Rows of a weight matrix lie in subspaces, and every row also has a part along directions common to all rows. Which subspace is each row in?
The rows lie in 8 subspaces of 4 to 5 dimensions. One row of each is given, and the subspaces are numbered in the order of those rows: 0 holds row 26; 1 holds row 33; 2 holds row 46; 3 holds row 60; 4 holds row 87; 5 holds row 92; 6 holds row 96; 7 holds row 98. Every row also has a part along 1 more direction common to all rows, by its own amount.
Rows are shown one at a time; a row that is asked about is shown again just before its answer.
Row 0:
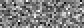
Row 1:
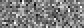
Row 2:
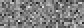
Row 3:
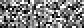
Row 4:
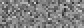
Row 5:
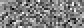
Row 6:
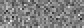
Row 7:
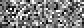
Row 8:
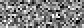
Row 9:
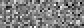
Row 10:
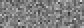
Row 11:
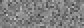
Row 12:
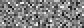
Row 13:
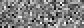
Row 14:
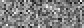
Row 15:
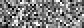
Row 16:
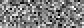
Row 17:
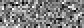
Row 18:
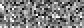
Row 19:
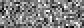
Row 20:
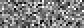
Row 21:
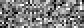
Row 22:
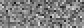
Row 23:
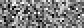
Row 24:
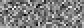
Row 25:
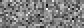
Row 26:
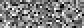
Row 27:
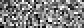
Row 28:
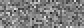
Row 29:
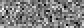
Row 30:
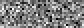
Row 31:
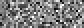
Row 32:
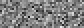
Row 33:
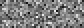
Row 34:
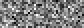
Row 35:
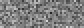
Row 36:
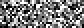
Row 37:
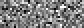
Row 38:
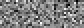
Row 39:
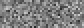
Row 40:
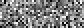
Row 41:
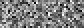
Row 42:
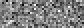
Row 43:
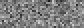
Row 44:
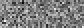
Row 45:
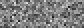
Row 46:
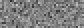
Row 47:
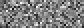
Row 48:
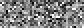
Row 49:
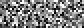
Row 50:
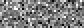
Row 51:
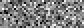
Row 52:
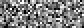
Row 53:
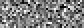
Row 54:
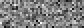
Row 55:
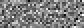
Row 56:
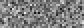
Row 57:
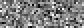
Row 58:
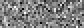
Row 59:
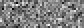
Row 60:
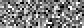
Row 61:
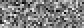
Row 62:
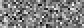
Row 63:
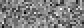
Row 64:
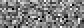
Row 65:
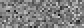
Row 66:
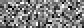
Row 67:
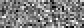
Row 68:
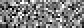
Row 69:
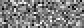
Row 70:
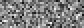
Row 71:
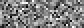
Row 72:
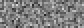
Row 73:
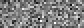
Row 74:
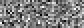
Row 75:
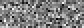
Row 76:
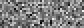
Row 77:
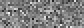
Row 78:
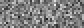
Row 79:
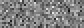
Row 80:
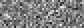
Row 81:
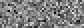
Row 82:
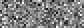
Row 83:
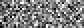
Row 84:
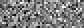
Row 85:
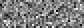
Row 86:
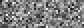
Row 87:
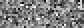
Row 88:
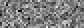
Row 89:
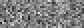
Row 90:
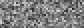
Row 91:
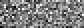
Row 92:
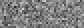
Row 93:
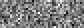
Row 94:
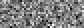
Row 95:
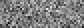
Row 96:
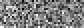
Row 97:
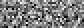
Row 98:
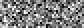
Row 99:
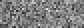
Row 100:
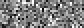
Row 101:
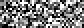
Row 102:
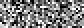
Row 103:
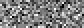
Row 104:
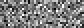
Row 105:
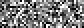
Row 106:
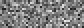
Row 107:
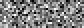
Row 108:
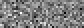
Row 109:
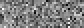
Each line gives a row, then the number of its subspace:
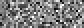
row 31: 0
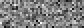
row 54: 0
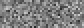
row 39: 4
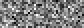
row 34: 7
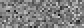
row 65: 4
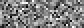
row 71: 5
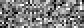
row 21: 4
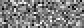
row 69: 3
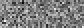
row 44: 7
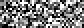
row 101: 5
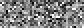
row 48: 1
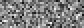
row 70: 3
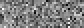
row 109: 1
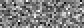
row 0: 0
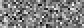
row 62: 7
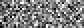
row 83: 0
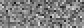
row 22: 1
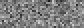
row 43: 5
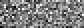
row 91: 6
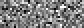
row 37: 1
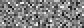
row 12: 3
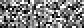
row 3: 1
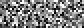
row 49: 4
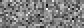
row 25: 7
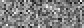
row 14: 0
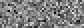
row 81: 4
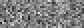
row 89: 5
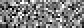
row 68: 6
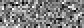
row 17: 2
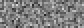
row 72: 2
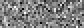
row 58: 5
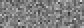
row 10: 0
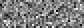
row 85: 1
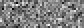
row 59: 2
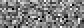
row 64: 6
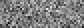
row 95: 3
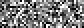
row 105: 7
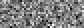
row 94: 3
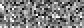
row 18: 1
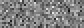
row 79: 7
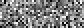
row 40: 5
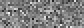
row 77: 6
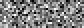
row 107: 2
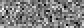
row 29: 2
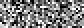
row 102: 5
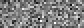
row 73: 6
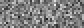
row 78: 4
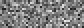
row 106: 6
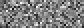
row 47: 3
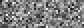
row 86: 7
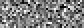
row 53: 1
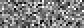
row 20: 3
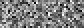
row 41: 1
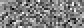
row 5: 7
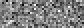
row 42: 7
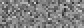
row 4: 1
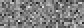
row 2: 0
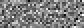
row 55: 6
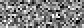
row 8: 4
